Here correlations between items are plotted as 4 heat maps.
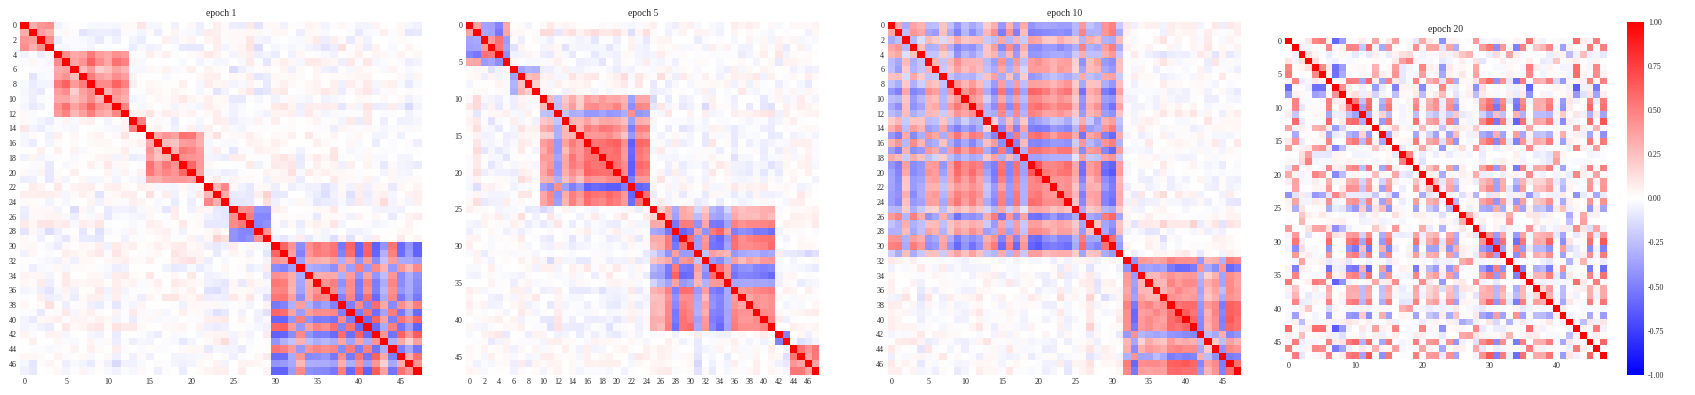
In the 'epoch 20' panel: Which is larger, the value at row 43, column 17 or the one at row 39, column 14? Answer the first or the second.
the first
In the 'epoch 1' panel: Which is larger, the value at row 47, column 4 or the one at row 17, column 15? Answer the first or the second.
the second
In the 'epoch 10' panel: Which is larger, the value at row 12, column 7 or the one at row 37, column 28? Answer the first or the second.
the second
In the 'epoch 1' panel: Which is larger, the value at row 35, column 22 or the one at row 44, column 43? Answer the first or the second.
the first
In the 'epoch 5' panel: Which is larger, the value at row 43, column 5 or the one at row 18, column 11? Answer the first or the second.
the second
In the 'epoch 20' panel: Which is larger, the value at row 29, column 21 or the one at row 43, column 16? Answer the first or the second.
the second
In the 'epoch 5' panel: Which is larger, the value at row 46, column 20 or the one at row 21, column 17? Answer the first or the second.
the second
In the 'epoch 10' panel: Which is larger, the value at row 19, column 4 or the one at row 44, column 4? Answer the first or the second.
the second
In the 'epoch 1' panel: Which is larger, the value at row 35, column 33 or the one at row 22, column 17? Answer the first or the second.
the second
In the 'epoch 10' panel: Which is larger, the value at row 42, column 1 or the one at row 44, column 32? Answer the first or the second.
the second
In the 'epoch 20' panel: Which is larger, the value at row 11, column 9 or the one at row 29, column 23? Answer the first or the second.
the second
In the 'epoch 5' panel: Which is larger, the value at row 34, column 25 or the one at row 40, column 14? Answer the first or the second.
the second
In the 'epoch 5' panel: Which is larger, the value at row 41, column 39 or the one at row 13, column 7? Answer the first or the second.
the first
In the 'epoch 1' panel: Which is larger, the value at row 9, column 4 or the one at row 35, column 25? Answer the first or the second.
the first
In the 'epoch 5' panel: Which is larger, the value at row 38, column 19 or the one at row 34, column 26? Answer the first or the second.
the first
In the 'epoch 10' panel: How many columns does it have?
48
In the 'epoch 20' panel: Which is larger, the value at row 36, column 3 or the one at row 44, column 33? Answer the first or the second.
the second
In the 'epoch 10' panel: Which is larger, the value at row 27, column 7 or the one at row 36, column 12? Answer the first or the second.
the second
